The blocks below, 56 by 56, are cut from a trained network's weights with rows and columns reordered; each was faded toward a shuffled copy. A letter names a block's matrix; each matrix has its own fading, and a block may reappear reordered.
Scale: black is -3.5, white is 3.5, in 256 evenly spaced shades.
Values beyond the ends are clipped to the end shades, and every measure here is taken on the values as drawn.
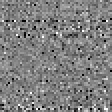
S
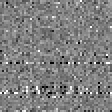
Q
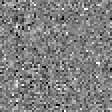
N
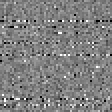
Q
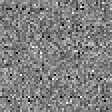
S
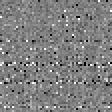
S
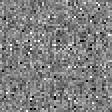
S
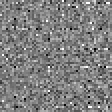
S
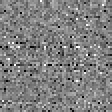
S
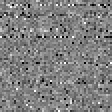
S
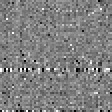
Q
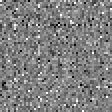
N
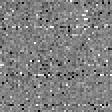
S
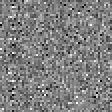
N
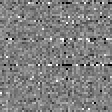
Q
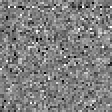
N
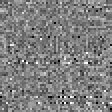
Q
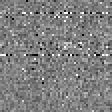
Q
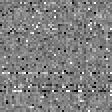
S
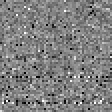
S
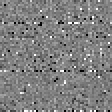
S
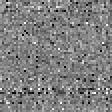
S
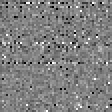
S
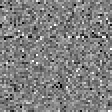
N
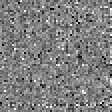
N
